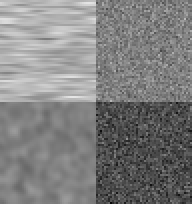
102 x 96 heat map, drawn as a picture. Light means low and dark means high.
It is made of 2 by 2 panels. Panel 1,1: low, streaked across. Panel 1,2: middling, fine-grained. Panel 2,1: middling, blotchy, faint in contrast. Panel 2,2: high, fine-grained.
